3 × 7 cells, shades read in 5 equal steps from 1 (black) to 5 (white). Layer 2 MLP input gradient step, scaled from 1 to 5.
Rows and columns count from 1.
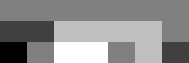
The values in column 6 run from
3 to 4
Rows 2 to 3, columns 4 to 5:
4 4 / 5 3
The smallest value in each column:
1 2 3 3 3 3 2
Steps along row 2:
same up same same same down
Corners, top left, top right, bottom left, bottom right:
3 3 1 2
